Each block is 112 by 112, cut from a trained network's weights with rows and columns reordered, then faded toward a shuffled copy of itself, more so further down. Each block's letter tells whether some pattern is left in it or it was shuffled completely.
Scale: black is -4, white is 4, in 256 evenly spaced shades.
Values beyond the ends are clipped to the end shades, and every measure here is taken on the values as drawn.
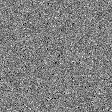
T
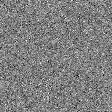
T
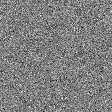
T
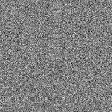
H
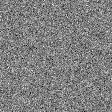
T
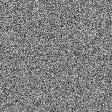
H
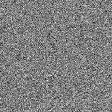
H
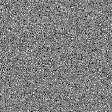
H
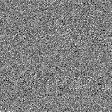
H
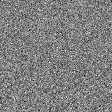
H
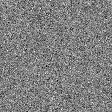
T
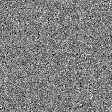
H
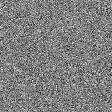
H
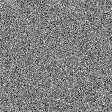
T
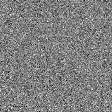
H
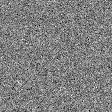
T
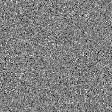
H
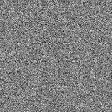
H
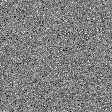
T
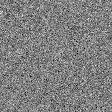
T
